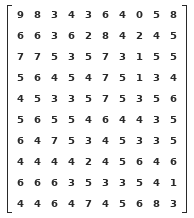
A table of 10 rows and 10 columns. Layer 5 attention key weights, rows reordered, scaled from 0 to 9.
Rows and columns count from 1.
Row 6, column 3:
5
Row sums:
50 46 48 44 46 47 45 43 42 51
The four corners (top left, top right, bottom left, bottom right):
9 8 4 3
